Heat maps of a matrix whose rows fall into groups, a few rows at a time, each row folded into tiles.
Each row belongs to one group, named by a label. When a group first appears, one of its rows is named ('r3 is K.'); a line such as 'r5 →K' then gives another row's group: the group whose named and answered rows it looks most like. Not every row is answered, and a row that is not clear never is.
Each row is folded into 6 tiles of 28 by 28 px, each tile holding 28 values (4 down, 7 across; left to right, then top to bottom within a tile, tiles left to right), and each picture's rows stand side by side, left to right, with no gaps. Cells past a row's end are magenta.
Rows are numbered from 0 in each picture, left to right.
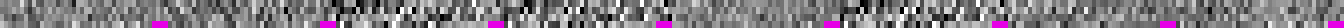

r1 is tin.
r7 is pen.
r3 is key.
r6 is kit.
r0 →tin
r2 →key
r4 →tin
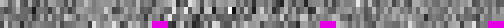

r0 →pen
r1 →kit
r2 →tin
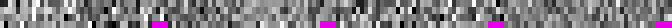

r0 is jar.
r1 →pen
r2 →key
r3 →tin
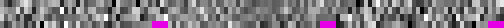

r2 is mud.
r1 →jar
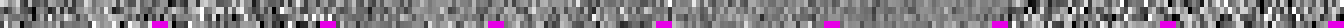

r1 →jar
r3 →mud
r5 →pen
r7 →mud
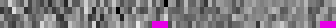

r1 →pen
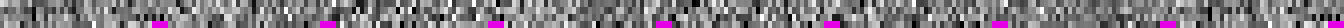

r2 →key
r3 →jar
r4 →mud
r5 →mud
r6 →jar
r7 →pen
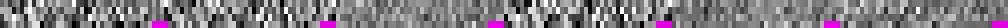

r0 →mud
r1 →mud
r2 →tin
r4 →pen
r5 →kit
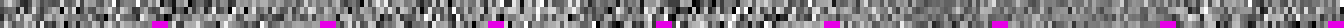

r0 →key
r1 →key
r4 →key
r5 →jar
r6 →key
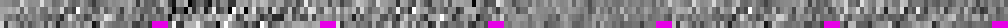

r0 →kit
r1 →key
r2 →kit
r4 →kit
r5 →kit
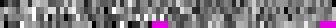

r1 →tin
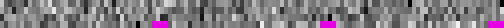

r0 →mud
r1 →pen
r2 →tin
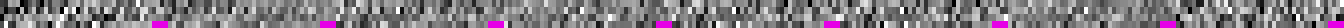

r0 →key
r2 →kit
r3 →kit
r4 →kit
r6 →kit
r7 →mud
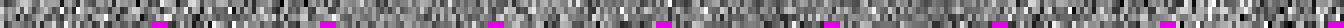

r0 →kit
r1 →kit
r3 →mud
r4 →jar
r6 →kit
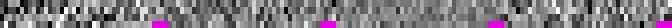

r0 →key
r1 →tin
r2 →key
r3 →mud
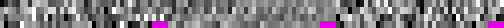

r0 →jar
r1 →key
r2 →mud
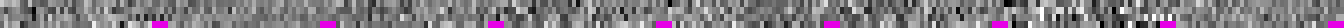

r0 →pen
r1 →key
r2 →pen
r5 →tin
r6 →jar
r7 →tin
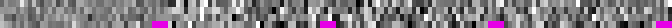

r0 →tin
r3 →mud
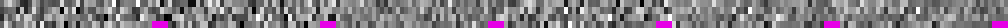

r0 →key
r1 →mud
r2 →tin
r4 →kit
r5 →kit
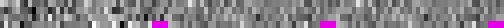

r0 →pen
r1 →tin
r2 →tin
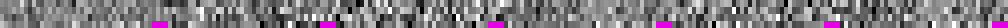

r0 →tin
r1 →jar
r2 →mud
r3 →pen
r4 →kit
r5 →pen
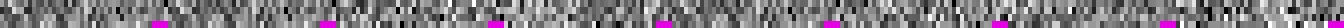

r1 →tin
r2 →key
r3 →jar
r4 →tin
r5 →mud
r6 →kit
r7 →pen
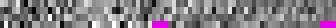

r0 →pen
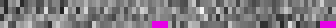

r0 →key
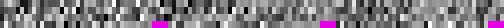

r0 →key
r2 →pen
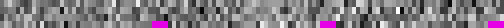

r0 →key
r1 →pen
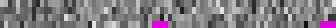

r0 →pen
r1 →mud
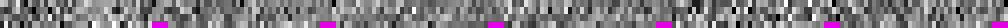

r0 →pen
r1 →tin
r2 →kit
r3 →kit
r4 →key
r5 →tin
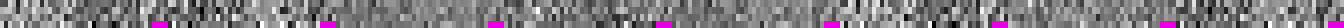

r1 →pen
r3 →jar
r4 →pen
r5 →jar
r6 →tin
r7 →pen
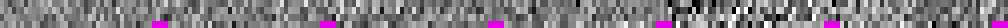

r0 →mud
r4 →key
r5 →jar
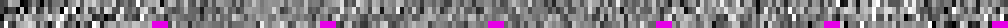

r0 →key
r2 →kit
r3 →tin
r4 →mud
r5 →jar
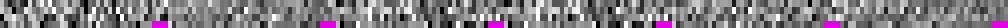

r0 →mud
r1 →kit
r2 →jar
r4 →kit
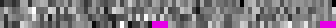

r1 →tin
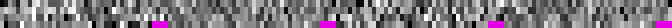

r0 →jar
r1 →tin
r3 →tin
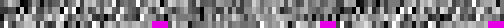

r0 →key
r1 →pen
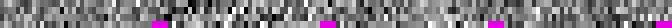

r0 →key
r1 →key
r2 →pen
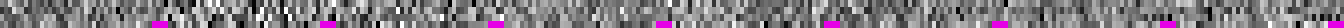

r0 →tin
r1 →mud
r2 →kit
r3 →mud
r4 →jar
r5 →tin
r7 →pen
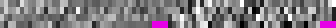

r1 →mud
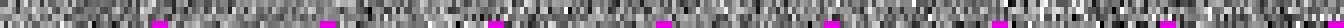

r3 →kit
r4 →mud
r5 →mud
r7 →jar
